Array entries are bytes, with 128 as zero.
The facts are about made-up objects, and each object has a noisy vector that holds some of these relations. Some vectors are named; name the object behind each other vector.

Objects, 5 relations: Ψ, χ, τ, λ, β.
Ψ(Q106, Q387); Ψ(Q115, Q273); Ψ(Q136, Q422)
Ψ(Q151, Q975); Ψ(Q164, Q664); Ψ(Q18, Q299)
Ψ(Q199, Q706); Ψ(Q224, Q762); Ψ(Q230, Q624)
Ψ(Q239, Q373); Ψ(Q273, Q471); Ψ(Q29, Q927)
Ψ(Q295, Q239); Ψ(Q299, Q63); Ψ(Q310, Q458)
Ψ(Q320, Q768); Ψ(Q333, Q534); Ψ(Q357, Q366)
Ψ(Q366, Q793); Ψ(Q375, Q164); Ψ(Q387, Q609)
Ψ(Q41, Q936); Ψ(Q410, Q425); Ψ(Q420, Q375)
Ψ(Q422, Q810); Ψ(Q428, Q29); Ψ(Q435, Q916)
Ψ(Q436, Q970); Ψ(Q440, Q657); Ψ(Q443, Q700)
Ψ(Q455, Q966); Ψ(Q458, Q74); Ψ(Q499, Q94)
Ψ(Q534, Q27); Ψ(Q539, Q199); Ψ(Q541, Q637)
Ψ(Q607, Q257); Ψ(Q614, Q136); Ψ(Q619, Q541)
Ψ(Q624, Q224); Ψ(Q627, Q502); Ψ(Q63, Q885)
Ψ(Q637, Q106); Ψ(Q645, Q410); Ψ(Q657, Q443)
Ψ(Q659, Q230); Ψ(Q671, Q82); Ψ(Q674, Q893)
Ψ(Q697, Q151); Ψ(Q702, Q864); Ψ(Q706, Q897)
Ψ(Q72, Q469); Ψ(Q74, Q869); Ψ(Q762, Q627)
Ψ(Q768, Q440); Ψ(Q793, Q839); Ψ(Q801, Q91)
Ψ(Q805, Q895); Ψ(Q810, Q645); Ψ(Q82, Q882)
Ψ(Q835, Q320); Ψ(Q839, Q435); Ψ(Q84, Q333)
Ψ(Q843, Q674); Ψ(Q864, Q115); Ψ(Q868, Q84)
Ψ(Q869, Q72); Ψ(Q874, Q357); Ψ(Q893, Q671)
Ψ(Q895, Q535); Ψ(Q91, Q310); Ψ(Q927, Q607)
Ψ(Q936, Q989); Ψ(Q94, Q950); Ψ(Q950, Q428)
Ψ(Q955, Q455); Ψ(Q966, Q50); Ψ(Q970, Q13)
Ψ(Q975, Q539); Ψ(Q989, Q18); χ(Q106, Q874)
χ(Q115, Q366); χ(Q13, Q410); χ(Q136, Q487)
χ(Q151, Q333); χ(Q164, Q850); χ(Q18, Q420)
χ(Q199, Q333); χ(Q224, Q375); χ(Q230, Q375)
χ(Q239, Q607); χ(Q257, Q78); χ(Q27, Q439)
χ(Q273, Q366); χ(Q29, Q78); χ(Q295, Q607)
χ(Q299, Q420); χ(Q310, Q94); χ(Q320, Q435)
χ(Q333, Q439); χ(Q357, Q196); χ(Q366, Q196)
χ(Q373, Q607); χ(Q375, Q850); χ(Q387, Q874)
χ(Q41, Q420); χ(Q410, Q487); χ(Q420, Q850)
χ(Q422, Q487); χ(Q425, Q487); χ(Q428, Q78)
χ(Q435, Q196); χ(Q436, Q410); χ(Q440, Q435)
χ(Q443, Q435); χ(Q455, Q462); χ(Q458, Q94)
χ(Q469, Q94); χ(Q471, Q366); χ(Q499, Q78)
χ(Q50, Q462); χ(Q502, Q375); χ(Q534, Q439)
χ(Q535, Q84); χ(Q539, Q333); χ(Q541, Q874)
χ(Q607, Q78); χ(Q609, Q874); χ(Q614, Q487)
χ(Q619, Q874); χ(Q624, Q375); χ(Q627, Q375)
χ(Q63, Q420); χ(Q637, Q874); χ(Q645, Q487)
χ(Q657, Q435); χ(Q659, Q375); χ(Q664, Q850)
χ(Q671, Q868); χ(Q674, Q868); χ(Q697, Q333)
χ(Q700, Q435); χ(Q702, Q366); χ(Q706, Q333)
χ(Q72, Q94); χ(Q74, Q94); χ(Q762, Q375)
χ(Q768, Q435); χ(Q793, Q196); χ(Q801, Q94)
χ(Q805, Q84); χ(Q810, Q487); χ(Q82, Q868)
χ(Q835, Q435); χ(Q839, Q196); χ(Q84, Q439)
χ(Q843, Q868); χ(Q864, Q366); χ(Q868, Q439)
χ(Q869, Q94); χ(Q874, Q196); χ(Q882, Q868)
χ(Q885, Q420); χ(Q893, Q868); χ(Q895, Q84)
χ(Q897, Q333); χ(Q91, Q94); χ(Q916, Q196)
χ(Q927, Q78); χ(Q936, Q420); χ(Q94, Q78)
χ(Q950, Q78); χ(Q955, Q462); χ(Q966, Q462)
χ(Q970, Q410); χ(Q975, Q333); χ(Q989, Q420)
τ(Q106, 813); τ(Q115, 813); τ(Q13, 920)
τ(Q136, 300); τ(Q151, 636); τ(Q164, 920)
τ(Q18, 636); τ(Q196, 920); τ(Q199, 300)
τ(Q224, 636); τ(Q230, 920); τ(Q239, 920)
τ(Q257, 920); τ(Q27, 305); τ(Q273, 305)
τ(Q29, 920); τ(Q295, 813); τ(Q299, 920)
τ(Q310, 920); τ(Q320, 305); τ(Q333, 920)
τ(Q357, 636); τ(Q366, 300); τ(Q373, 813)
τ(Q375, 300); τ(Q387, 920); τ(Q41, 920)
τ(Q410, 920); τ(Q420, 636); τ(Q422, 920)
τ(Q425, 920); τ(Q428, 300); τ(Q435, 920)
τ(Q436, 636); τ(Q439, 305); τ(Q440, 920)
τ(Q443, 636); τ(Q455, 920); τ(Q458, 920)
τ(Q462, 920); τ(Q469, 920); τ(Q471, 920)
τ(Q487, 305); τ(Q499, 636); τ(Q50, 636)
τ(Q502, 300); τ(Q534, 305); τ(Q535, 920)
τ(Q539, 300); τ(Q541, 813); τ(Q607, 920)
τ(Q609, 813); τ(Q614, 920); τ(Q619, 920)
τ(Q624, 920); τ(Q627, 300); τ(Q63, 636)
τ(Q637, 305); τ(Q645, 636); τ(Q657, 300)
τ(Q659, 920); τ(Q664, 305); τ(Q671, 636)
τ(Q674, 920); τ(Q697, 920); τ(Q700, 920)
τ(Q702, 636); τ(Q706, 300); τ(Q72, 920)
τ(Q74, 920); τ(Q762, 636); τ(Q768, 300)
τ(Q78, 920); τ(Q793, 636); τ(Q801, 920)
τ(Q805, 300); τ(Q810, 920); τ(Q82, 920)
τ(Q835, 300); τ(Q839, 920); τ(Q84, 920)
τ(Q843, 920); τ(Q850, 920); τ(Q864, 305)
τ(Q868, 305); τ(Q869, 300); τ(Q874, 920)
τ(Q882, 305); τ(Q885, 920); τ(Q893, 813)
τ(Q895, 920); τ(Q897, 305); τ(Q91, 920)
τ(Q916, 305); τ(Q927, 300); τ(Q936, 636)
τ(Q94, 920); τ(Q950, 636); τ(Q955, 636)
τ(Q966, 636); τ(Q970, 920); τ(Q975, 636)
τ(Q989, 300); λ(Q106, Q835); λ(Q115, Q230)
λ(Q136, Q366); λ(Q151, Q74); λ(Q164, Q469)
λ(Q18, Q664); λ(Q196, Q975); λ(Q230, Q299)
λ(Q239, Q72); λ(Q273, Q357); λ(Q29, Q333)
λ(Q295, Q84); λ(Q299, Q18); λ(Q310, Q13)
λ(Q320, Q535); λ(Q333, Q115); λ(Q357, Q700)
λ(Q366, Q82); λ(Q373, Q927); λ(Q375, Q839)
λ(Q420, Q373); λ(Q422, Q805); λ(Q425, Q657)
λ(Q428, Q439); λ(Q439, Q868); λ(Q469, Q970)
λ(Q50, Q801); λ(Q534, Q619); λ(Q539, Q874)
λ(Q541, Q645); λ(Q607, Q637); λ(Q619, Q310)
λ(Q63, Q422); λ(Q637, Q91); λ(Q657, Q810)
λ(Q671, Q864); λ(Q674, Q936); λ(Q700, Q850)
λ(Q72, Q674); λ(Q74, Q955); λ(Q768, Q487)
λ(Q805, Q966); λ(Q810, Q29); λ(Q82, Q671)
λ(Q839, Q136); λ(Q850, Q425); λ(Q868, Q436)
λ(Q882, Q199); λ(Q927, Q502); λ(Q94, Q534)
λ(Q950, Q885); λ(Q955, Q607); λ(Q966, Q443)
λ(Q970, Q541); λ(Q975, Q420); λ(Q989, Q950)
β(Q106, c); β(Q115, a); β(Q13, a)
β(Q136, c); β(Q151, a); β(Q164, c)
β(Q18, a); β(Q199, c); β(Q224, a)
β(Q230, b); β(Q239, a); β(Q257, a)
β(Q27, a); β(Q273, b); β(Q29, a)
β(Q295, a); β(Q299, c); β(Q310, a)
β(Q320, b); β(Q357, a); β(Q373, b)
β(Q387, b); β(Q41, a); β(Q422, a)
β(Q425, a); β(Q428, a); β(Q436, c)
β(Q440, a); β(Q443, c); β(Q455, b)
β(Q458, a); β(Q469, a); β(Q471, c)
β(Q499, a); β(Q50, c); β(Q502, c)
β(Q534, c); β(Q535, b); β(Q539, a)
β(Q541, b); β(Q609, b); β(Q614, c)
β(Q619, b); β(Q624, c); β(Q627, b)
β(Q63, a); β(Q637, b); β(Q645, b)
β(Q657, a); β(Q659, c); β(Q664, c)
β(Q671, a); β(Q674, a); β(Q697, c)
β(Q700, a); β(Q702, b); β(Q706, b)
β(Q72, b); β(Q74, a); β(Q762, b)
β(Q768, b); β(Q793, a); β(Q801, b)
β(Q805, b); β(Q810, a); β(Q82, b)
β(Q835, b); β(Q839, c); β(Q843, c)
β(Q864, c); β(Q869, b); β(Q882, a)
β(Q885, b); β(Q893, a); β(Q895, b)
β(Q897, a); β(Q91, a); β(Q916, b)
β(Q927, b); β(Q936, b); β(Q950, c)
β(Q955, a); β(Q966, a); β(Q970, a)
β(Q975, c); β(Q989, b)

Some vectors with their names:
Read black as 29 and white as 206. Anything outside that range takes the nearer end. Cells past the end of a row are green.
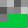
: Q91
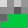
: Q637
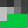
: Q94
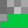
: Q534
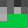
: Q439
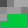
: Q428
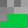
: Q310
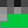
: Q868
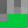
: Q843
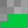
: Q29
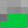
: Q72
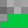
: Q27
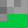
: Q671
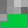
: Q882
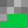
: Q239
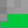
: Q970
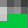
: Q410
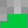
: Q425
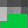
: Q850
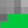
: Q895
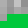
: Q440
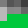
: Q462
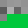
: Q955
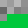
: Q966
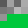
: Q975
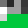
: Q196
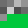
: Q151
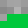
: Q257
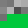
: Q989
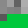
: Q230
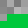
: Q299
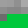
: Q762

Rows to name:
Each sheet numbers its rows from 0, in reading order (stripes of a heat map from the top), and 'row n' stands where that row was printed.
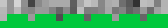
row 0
Q471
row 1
Q539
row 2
Q801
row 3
Q535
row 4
Q487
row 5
Q885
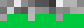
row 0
Q63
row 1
Q78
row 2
Q443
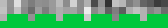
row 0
Q700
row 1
Q136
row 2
Q839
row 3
Q435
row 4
Q864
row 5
Q333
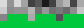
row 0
Q609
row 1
Q420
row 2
Q936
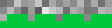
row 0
Q164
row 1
Q13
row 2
Q373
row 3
Q18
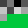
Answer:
Q84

